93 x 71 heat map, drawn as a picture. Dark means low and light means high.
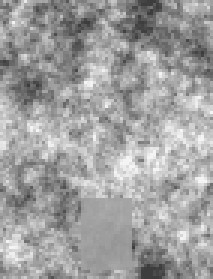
Odd patch: calmer, in the bottom middle. Odd rows or columns: none. Stripes: none. Mirror symmetry: none. Calmest part: bottom middle.
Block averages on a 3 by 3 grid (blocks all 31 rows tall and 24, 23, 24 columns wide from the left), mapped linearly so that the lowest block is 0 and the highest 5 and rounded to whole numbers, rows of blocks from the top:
010 / 345 / 222
